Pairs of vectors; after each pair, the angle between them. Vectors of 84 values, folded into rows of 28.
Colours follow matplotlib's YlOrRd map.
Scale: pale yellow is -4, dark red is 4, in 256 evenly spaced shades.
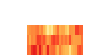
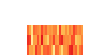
orthogonal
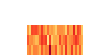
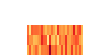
nearly parallel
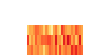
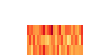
nearly opposite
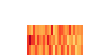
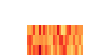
orthogonal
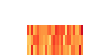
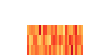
orthogonal
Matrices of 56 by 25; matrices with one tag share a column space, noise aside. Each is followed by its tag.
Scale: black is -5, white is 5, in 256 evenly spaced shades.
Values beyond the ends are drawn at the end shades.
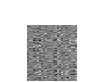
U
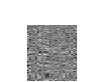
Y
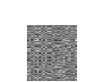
U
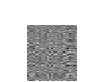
Y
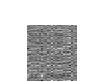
Y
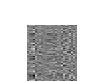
Y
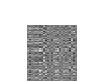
U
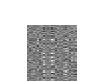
U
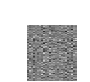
U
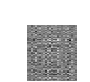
U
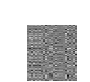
Y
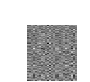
Y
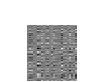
Y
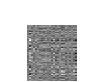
U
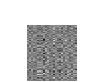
U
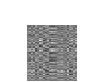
U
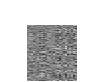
Y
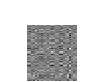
Y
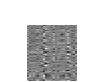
Y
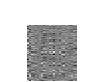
Y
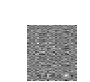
Y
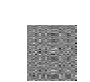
Y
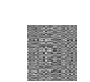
U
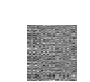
Y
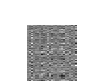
Y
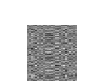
Y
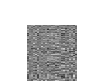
Y
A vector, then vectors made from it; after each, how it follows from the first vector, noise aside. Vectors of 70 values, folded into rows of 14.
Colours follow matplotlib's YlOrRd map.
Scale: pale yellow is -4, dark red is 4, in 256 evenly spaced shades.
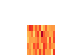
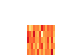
negated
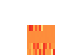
partly zeroed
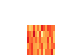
negated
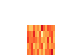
negated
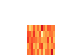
negated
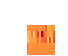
partly zeroed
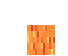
partly zeroed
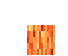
negated
